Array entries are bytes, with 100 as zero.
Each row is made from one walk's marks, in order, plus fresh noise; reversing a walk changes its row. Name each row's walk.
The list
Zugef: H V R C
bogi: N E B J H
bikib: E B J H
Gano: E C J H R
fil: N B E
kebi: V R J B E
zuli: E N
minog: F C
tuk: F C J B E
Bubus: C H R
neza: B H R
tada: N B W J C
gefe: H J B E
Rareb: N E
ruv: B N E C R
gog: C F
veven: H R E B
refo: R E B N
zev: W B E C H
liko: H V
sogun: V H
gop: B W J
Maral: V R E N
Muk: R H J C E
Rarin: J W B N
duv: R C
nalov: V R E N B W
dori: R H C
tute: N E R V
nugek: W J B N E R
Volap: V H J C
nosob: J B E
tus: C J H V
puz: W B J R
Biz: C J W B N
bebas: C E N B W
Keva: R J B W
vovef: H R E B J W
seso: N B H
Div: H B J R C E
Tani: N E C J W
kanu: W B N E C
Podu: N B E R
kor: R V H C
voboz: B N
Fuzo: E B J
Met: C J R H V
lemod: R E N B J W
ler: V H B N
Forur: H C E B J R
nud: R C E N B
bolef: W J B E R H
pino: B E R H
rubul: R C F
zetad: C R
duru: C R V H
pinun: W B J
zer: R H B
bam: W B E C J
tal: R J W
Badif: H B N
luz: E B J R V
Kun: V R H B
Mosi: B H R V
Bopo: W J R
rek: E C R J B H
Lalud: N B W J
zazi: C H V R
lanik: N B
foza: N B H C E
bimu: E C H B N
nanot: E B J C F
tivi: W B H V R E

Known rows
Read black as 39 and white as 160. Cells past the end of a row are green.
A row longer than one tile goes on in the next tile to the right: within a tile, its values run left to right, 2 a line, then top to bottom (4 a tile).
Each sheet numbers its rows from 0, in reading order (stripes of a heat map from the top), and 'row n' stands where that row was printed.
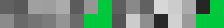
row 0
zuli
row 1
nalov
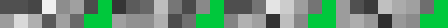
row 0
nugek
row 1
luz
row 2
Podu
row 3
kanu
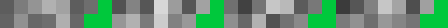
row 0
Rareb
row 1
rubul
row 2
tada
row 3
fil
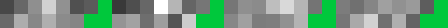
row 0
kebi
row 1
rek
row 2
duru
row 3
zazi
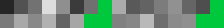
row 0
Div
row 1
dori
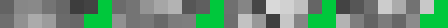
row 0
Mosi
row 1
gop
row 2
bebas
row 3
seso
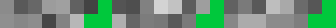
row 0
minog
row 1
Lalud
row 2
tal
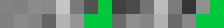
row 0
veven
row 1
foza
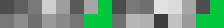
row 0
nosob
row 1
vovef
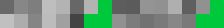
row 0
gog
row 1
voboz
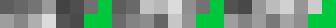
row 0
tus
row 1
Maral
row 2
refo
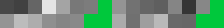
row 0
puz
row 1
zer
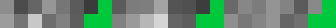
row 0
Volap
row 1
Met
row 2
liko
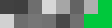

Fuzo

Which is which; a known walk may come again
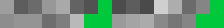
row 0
duv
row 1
Keva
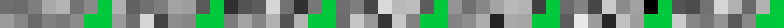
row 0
sogun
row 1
kor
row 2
tuk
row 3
bebas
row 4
Zugef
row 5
ruv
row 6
pinun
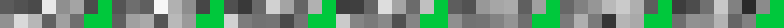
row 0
nugek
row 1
Tani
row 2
Fuzo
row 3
bikib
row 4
zuli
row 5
pino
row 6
foza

